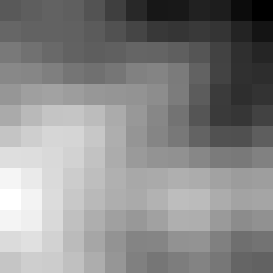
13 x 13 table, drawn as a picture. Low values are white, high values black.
Slope: up to the top right. Ninth with the lowest average: bottom left. Calmest part: top left. Lone odd cells: none.
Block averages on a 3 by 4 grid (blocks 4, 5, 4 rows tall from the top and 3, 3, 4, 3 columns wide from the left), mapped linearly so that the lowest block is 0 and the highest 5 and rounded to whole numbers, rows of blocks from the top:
3345 | 1123 | 0122
